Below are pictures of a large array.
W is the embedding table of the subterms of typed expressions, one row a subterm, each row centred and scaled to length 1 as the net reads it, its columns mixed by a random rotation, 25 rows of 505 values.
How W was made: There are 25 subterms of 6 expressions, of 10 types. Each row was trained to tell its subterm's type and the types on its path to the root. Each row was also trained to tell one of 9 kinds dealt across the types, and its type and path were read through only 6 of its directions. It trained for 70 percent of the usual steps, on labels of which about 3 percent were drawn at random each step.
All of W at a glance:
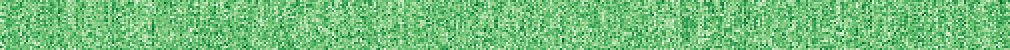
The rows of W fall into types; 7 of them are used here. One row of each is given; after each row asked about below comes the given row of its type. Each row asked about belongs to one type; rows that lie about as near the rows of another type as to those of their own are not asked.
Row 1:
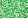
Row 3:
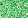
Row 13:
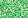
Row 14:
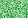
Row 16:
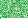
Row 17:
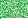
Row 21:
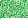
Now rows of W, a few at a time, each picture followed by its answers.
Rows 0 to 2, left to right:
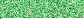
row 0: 13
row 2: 1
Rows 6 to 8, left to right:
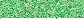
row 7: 16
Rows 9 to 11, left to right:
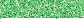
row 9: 13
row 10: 21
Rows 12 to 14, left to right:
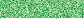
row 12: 21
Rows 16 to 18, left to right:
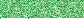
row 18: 1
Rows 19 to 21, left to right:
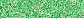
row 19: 17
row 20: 14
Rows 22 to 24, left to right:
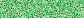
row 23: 13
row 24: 3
